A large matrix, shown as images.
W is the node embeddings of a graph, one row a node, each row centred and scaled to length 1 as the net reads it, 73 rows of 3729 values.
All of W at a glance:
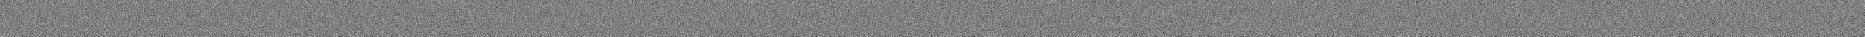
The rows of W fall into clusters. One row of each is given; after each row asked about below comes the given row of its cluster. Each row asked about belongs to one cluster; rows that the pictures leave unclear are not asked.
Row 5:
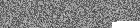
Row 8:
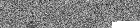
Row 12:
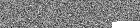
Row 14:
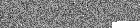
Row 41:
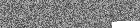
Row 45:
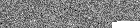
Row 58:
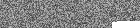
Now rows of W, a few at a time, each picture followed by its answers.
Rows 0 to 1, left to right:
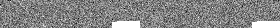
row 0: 5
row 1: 12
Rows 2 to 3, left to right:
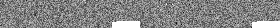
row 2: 5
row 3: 14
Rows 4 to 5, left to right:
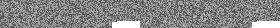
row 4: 14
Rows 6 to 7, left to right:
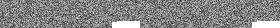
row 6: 14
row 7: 8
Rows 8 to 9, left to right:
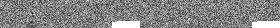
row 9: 58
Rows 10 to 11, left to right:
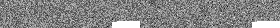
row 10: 5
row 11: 8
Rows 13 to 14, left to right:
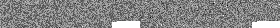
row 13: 41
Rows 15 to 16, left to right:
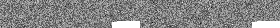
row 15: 41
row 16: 8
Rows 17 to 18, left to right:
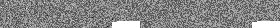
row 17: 5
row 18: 45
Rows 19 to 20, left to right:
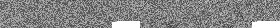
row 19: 12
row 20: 8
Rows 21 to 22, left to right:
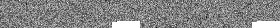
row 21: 14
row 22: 8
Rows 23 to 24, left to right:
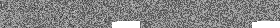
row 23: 12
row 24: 45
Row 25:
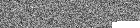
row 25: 14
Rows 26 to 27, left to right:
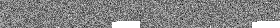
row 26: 12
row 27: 14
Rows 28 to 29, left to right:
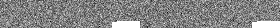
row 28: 5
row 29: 45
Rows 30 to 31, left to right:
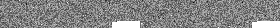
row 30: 14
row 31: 45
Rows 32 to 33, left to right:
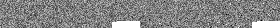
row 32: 41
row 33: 14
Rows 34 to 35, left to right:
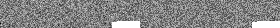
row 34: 58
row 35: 14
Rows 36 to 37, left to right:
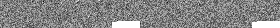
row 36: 8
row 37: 58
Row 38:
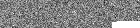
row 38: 12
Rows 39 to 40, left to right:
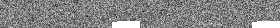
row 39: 58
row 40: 45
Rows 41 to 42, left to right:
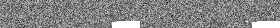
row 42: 58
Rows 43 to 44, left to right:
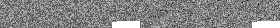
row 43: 58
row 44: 45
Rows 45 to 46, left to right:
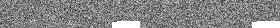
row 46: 41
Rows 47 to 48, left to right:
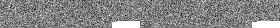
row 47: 12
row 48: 45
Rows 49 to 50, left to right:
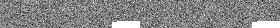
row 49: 41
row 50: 5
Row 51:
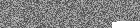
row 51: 12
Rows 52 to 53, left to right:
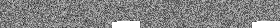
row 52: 45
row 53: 45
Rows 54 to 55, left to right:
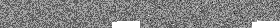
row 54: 58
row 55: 8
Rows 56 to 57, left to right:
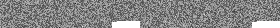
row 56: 41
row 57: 5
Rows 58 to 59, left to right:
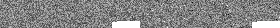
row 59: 14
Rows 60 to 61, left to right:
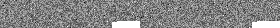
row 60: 58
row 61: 14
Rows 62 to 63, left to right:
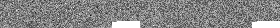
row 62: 8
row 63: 12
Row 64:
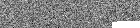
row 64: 58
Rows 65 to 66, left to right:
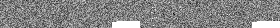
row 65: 8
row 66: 12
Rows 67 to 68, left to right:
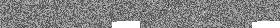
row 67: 41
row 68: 45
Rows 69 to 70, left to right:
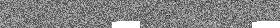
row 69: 12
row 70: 45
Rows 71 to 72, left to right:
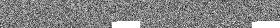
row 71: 58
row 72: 12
